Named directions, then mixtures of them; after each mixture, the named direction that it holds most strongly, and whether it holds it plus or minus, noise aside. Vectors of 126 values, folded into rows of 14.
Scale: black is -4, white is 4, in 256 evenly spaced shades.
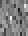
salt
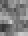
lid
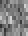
salt, plus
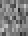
salt, plus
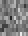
salt, minus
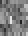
salt, plus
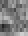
lid, plus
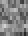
lid, minus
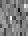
salt, plus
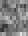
lid, plus
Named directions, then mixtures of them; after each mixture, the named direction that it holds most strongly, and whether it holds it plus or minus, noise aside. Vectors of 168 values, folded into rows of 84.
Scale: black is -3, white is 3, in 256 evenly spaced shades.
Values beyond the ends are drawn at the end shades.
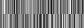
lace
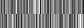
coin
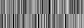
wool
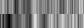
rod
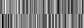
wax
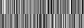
lace, plus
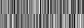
coin, plus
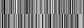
lace, minus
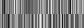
lace, minus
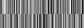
lace, plus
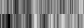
rod, plus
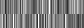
wool, minus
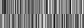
lace, minus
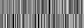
wool, plus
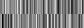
wax, plus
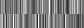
wool, minus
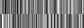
wax, minus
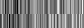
wax, minus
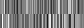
lace, plus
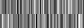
wax, minus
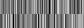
wool, plus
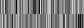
coin, minus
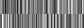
wax, minus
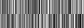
lace, minus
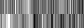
rod, minus
